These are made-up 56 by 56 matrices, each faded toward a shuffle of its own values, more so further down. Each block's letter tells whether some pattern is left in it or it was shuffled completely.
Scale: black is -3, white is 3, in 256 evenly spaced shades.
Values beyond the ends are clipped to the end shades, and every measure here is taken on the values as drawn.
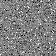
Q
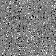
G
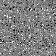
G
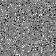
G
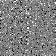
G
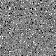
G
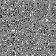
G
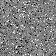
Q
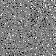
G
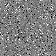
G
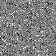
G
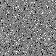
Q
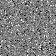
Q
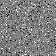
G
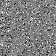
G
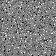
Q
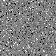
G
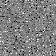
G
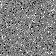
Q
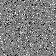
Q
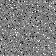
Q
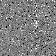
G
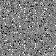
G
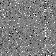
G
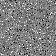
Q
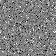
Q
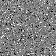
Q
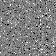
G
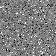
Q
